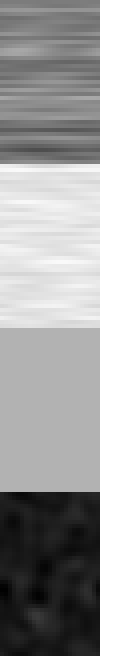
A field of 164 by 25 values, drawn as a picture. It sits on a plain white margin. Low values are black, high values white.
The table splits into 4 rows of 1 panel. Panel 1,1: middling, streaked across. Panel 2,1: very high, streaked across, faint in contrast. Panel 3,1: high, flat. Panel 4,1: very low, blotchy, faint in contrast.
